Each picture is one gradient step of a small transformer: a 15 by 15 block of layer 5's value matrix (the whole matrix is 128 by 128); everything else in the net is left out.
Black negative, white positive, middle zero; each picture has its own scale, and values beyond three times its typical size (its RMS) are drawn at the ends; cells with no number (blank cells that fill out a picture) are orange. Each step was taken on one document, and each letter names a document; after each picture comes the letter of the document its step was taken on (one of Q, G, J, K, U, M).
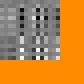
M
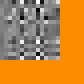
M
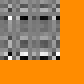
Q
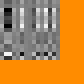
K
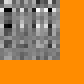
K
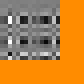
Q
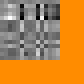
M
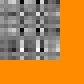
M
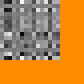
K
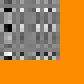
K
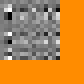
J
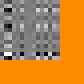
K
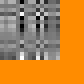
M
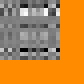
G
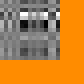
G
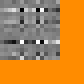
M
